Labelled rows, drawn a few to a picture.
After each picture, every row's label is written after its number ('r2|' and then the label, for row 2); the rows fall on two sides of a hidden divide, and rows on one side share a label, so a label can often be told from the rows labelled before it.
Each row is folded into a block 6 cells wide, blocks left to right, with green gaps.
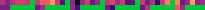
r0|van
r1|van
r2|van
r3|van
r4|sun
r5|van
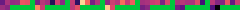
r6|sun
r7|sun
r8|van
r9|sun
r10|van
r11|van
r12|van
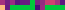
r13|sun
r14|van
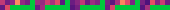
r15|van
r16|van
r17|van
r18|van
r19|van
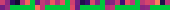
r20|sun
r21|sun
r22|sun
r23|sun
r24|van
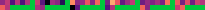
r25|sun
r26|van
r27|van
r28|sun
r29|sun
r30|sun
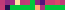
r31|van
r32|sun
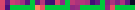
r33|van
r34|sun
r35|van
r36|van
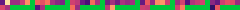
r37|sun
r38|van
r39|sun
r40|sun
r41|sun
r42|sun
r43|van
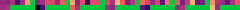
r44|sun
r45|van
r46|sun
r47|van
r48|van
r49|van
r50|sun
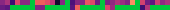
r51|van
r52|van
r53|van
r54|sun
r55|van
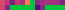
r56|sun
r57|van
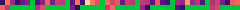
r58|sun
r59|sun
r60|van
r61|sun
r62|van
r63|van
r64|sun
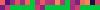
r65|van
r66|sun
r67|van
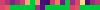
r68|sun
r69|van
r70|sun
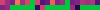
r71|van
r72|van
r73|van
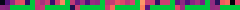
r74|van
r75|sun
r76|van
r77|sun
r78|sun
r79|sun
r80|van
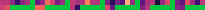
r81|sun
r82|sun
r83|van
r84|sun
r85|sun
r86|van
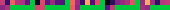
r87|van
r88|sun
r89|van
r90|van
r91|sun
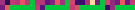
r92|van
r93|sun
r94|sun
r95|van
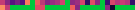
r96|sun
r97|sun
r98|sun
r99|van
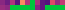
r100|sun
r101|van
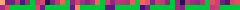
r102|van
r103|sun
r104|sun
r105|van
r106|van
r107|van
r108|sun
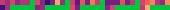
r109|van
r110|sun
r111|sun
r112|van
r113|sun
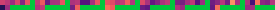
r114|van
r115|sun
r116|sun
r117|sun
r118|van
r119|van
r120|sun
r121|van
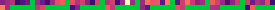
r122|sun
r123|sun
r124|van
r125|sun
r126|van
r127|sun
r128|sun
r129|van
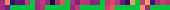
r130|sun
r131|sun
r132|van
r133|sun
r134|sun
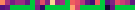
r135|van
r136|van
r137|sun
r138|van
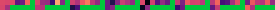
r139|sun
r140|sun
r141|van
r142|van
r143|van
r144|van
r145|sun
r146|sun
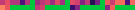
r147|sun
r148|sun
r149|van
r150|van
